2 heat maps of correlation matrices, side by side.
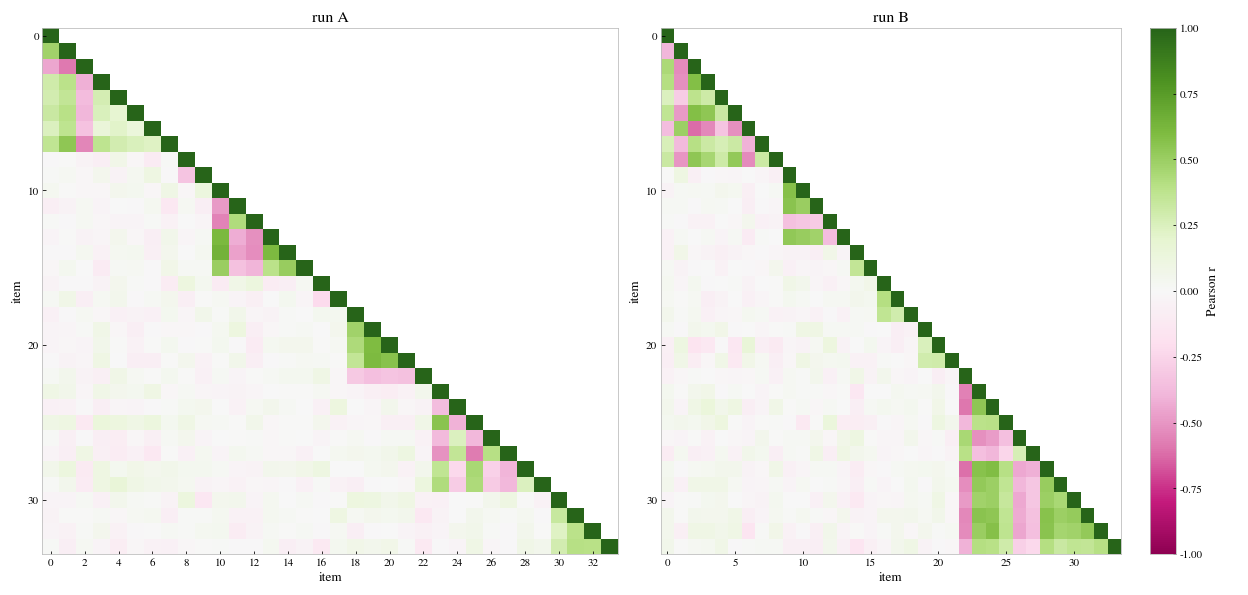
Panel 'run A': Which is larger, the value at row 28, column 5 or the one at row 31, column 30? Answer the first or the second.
the second
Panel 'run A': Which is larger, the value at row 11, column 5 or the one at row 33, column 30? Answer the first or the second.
the second
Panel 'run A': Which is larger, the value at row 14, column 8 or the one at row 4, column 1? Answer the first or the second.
the second
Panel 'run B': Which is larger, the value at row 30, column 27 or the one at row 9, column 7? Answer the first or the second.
the second
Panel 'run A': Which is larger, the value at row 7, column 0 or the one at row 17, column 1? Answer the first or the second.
the first
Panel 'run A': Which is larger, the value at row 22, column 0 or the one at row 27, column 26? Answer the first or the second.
the second
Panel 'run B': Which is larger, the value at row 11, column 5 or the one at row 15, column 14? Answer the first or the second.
the second
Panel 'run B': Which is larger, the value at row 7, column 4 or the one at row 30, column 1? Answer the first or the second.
the first
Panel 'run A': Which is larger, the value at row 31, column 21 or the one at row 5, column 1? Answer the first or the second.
the second
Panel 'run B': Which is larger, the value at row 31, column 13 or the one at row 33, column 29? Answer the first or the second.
the second
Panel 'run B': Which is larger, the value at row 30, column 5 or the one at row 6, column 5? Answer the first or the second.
the first
